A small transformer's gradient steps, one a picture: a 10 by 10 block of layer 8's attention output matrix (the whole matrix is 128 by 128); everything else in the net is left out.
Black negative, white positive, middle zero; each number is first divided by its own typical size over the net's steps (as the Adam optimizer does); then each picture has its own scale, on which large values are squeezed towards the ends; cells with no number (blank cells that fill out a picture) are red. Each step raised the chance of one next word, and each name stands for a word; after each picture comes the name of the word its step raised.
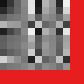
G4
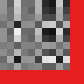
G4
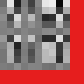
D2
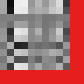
G4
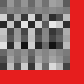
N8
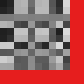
G4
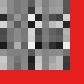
N8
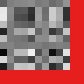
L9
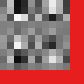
D2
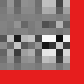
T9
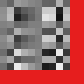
L9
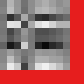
N8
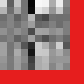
D2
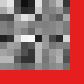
D2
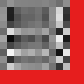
L9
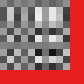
L9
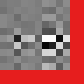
T9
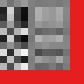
L9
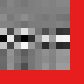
T9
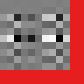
T9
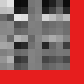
D2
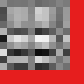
L9
